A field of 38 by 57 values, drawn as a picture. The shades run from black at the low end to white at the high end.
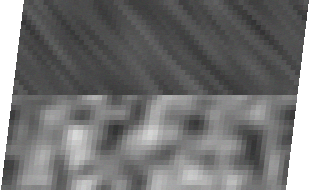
The table splits into 2 rows of 1 panel. Panel 1,1: low, slanting down to the right, faint in contrast. Panel 2,1: middling, blotchy, strong in contrast.
